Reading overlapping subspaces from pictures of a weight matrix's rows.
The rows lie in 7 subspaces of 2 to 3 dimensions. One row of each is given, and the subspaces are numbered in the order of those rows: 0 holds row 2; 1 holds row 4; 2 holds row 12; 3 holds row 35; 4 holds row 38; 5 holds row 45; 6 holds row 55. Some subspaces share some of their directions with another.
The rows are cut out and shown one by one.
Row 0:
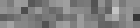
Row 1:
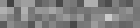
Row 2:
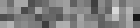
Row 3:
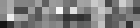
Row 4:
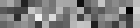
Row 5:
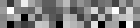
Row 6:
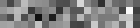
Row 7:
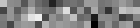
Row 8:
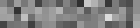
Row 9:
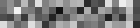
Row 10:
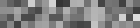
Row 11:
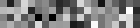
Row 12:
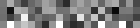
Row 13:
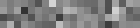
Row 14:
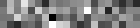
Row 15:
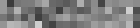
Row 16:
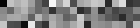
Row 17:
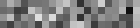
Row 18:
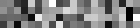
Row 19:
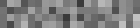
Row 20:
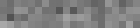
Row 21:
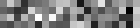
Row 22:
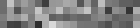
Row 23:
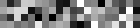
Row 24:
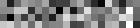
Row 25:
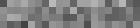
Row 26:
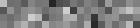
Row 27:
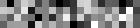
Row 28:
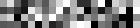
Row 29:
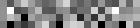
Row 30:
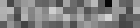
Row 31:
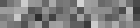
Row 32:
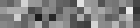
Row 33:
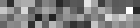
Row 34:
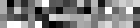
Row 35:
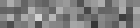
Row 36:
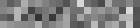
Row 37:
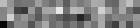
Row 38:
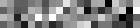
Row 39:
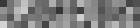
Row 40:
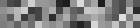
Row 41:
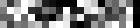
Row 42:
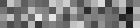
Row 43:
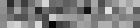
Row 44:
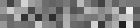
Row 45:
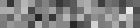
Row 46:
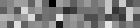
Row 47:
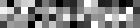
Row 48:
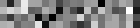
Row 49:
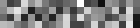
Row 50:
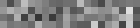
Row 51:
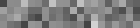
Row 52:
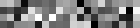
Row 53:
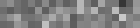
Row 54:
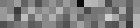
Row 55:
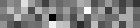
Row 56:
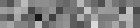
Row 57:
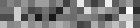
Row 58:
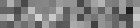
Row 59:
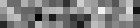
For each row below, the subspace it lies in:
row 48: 5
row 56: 3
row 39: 1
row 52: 3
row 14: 6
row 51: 3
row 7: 3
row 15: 6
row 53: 5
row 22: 6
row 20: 1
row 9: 5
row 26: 3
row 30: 4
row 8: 5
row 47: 5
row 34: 6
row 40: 0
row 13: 0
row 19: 4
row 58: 0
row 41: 3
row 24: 1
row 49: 4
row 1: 4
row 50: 2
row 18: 0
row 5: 2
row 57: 4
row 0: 0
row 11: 5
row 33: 4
